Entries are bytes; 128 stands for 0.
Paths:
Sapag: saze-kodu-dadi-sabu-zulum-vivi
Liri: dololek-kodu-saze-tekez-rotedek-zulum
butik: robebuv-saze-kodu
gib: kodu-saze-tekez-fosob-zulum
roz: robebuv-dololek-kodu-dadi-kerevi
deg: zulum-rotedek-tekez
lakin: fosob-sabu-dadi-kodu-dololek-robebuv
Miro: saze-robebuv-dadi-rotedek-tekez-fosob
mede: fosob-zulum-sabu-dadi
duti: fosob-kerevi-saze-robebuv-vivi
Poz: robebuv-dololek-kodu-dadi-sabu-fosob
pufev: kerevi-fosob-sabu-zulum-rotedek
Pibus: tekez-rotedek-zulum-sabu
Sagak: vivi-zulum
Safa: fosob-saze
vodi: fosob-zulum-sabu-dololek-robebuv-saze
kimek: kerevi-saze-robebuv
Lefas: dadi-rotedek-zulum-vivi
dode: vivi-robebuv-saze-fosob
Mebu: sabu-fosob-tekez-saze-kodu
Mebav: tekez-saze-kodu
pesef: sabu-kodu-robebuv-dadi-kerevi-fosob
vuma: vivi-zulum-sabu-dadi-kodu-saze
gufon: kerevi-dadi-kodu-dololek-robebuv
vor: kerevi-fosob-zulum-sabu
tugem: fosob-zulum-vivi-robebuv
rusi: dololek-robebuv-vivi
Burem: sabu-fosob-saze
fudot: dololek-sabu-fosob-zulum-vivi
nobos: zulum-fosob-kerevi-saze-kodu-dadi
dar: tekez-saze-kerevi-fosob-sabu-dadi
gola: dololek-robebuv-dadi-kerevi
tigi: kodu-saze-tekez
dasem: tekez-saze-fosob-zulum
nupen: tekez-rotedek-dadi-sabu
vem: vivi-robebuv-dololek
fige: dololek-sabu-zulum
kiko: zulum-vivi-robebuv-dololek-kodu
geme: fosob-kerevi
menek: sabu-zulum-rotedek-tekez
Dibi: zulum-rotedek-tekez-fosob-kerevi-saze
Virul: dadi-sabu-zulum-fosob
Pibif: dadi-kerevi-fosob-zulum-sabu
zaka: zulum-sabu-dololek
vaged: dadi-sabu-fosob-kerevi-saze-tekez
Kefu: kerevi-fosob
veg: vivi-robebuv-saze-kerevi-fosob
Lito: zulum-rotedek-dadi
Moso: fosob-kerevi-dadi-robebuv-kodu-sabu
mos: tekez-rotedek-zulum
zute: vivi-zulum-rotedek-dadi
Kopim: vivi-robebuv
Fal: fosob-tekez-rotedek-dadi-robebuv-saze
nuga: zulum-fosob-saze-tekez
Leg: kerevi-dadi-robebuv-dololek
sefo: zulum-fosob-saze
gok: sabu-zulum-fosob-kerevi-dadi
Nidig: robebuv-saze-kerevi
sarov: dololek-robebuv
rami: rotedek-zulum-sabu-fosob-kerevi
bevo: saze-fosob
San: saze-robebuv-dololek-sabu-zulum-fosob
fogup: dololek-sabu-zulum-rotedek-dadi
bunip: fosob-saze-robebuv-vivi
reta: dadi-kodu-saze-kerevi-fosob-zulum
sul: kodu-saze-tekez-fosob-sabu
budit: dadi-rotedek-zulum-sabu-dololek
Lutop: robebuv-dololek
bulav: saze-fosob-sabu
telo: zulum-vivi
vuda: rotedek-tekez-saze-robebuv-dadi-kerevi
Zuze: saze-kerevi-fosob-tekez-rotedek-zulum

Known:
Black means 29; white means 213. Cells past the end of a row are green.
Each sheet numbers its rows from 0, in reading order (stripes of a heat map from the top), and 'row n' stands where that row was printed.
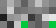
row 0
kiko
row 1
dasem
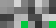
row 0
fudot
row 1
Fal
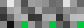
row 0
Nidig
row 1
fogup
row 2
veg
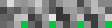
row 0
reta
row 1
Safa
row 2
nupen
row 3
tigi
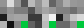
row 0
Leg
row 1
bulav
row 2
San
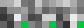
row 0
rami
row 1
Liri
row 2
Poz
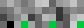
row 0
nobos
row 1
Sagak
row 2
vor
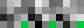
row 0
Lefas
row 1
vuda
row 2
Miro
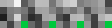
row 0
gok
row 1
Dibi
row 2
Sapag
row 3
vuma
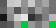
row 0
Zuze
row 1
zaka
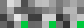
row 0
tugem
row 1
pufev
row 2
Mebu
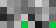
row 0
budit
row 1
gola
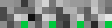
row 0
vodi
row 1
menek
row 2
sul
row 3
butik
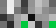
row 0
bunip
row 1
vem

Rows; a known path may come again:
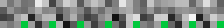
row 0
fige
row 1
Kopim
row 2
gola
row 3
Lito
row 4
nuga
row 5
Liri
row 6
bevo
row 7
Lutop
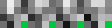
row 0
bunip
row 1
telo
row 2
kimek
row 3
Kefu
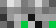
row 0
geme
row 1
Leg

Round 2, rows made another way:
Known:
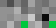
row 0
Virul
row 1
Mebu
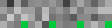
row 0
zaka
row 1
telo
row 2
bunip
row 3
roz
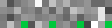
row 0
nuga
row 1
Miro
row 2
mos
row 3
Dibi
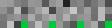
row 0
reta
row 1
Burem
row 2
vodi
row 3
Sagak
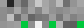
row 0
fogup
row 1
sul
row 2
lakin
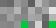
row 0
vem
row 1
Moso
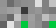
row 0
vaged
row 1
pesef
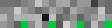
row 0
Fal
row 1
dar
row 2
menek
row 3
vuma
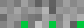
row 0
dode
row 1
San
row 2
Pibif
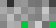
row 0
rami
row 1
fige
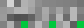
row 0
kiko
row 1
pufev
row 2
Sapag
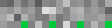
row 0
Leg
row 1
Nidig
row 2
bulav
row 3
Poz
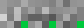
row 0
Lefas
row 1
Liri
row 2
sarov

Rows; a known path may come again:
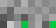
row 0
deg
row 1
Pibif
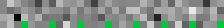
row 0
dar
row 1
zute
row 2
tigi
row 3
bunip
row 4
Pibus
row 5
Mebav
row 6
Moso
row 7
duti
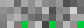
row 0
bevo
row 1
gib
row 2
sefo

